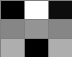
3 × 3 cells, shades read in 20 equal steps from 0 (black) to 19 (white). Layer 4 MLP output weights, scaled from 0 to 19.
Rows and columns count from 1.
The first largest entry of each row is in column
2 2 1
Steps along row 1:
up down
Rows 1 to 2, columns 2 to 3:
19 1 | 11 10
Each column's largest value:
13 19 13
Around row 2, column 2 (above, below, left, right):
19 0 10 10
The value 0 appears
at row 1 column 1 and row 3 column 2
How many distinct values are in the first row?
3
